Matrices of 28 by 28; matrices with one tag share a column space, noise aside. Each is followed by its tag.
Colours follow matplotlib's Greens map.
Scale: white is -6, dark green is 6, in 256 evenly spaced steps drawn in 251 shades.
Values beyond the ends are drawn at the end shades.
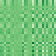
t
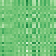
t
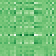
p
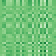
t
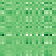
p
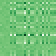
p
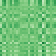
t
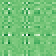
p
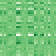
p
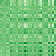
t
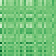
t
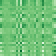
t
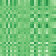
t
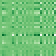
p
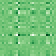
p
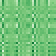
t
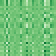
t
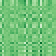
t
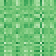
t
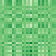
t
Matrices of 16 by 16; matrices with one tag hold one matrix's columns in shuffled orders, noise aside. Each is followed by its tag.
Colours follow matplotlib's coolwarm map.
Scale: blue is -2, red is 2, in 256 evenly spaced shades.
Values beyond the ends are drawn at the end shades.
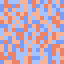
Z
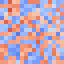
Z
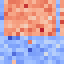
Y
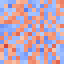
Z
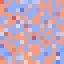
Z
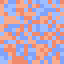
Z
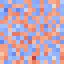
Z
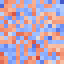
Z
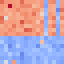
Y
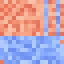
Y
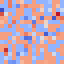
Z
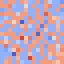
Z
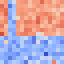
Y
